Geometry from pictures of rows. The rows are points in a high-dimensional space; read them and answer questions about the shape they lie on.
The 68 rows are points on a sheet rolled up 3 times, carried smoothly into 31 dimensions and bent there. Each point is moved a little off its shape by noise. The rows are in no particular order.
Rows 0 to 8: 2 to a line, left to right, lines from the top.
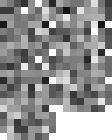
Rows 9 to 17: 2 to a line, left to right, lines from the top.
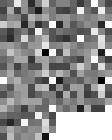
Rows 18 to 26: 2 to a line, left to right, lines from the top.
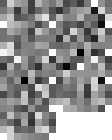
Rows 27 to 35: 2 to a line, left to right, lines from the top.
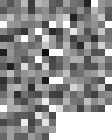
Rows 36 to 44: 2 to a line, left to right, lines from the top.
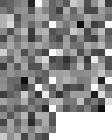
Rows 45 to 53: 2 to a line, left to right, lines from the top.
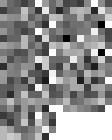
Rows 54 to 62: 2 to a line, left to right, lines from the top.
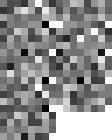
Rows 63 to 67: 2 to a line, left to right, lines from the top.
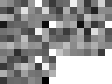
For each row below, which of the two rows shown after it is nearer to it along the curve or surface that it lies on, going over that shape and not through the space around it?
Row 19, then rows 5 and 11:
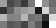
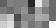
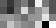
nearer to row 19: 11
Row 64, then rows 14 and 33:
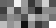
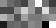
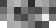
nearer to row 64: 33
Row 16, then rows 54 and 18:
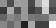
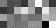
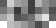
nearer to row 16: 18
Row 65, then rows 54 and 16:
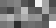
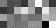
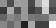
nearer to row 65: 16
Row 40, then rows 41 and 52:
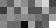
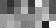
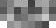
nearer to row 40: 52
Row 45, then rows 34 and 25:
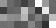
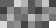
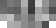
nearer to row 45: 34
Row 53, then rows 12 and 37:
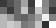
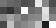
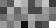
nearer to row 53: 12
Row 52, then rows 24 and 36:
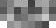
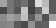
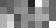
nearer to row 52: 36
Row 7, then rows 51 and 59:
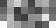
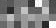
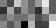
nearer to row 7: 59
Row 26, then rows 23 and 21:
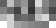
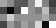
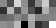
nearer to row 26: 21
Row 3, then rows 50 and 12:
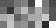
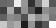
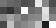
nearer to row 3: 12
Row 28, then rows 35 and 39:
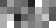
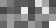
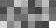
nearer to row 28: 39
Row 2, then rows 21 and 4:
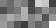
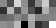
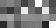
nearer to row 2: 4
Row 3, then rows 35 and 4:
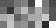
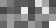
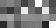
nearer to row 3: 4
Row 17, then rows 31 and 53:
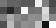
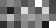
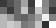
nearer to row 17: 31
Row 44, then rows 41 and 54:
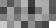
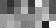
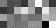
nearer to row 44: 41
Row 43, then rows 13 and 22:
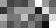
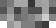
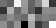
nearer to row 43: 22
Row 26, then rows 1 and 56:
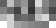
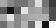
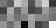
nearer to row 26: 56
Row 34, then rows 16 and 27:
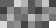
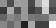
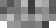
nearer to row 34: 16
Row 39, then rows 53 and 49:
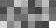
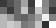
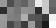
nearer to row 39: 53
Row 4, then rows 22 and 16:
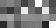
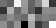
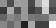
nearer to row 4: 16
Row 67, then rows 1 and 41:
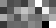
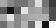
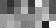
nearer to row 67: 1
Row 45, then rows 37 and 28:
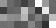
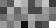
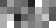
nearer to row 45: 37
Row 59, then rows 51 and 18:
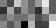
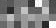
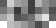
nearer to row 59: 18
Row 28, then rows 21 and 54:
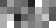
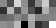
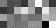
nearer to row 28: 21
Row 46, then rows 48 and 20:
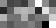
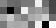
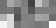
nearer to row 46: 48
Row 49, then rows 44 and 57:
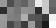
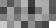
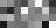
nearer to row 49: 57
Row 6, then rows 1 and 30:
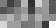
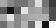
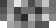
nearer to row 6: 30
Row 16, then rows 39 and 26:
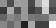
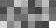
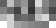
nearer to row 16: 39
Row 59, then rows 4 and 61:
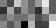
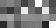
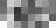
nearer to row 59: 61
